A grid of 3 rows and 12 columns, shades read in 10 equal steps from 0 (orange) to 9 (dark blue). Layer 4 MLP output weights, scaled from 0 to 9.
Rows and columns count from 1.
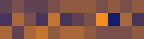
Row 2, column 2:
3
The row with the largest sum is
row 2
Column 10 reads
4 9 5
